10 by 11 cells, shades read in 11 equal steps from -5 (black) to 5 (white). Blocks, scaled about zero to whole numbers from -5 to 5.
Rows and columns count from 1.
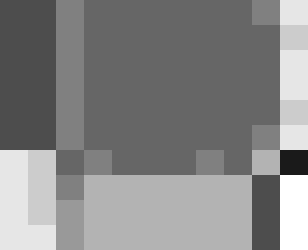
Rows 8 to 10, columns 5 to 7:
2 2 2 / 2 2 2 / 2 2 2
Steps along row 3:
same up down same same same same same same up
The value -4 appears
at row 7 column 11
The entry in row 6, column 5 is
-1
